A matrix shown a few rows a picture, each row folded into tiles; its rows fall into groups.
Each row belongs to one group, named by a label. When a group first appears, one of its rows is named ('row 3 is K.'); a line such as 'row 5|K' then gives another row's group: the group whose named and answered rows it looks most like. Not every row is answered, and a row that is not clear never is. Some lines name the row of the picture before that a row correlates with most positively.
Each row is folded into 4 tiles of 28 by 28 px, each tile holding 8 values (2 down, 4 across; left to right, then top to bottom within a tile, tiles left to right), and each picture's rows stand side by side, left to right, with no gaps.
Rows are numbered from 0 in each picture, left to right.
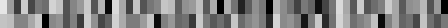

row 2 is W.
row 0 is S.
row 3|S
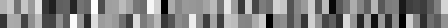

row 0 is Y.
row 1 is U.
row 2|S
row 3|Y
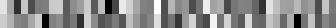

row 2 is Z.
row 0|S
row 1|U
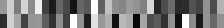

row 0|Y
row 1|Y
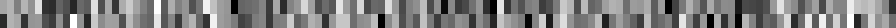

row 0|Y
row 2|W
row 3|S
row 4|W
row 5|S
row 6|Y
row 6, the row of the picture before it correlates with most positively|1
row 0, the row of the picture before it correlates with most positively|0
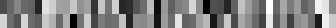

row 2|U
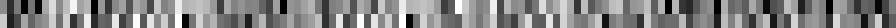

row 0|Z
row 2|W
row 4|U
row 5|S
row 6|W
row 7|W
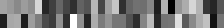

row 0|Y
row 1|W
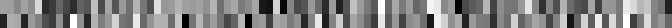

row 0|Y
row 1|Z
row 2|W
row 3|U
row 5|Z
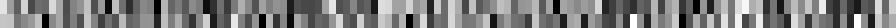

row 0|S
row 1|W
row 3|Z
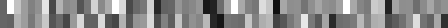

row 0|U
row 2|U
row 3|U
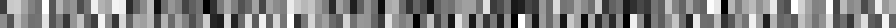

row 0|U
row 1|W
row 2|Z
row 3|W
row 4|Y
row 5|Y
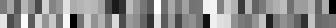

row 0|Z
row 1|U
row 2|S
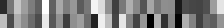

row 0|U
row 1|Y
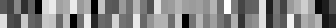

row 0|Z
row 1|Z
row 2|W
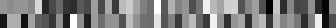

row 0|Y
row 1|U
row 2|W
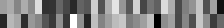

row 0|Y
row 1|S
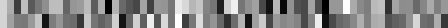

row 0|S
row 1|Z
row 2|W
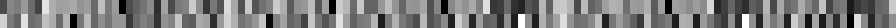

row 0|Z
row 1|W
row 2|S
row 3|S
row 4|Y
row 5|S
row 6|Y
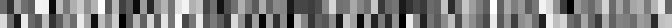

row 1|Z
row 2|Y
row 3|Y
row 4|U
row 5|U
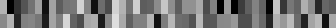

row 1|S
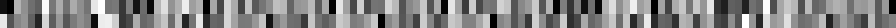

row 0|U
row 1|Z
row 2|S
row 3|S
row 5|Z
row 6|Y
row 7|S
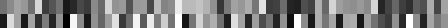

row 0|Y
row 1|Z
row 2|Y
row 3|Y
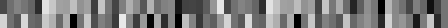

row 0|Z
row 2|Z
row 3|W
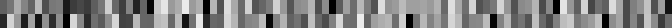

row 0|Y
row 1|Z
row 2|S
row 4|S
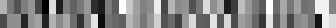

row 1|U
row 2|U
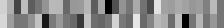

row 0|S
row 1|Z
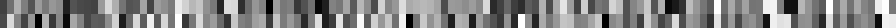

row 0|Y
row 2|W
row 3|Z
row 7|U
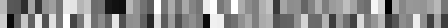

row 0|Z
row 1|U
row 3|U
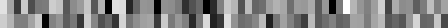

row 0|S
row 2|S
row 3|U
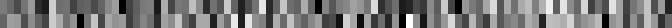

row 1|W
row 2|W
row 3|Y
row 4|U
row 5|S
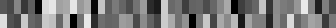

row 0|Z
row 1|W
